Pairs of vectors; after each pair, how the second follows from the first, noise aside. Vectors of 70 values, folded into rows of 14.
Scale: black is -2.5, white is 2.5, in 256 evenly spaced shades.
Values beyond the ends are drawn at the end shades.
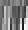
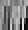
negated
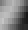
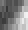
negated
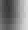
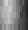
negated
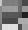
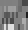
partly zeroed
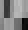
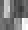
negated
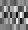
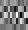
negated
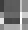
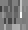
partly zeroed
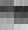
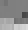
partly zeroed
